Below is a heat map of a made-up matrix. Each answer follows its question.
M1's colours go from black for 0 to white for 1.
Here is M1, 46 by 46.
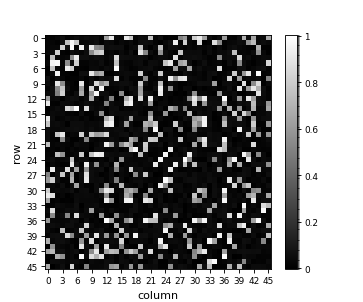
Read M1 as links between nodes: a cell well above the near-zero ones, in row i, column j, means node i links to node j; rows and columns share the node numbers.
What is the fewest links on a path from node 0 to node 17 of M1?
1
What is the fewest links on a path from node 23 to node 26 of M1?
2
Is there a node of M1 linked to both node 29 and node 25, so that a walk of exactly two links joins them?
no
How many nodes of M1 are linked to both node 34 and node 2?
1
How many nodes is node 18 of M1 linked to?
6
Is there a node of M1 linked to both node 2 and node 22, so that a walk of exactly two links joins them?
no
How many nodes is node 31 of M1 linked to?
12
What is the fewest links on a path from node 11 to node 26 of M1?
2
